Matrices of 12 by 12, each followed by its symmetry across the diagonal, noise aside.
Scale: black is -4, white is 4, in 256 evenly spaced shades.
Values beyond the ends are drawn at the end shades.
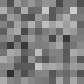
antisymmetric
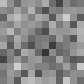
symmetric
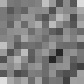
symmetric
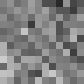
antisymmetric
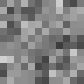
symmetric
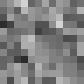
antisymmetric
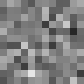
antisymmetric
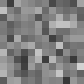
antisymmetric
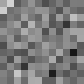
symmetric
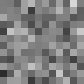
antisymmetric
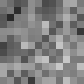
symmetric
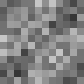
symmetric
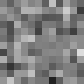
antisymmetric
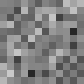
symmetric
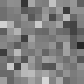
antisymmetric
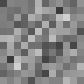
symmetric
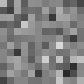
symmetric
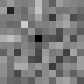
symmetric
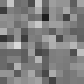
antisymmetric
